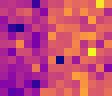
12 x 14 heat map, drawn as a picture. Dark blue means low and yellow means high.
No single row or column stands out from its neighbours. The right part is higher, past a seam about 40% of the way across. There are no regular stripes.
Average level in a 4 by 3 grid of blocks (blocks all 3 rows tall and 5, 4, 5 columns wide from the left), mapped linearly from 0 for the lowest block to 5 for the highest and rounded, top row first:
2 4 5 | 1 4 5 | 2 3 4 | 0 4 5
